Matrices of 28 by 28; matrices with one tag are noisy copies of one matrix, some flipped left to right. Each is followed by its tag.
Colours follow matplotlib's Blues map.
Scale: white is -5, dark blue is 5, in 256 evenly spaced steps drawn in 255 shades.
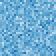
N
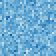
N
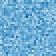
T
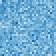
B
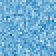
N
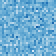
T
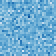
T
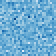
T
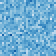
N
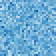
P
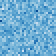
P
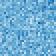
B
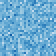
N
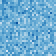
B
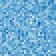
B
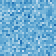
T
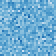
T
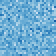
P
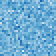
T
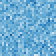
N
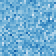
N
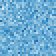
P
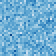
N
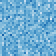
N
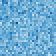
B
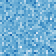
N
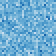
N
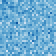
B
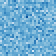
T
